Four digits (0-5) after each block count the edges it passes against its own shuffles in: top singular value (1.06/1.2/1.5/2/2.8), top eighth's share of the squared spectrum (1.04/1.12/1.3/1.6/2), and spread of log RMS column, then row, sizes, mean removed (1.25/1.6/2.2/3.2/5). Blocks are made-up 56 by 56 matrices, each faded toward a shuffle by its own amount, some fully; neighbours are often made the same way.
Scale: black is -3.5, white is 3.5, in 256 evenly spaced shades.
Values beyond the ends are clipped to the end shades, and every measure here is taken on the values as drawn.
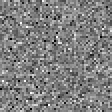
0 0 0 0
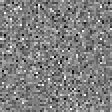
0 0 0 0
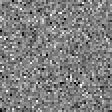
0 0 0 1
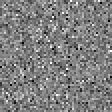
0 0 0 0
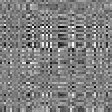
5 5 3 4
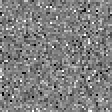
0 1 1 0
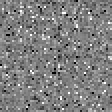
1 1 1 0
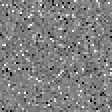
1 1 0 0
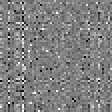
4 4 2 2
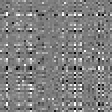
5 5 3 3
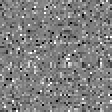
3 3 1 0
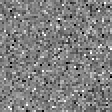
2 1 0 0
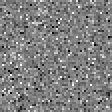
1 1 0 0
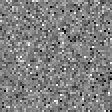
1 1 0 0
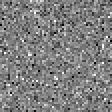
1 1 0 0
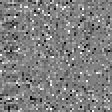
3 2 1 1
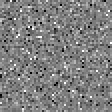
0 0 0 0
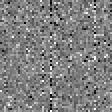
2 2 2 0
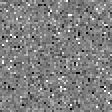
0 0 0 0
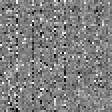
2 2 3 0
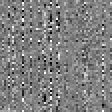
2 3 4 0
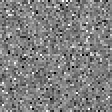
1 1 0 0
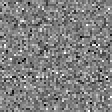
1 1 0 2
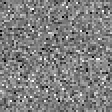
0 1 0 1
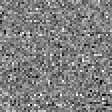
1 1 0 2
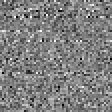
1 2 0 3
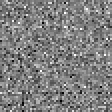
1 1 0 2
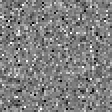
3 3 1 0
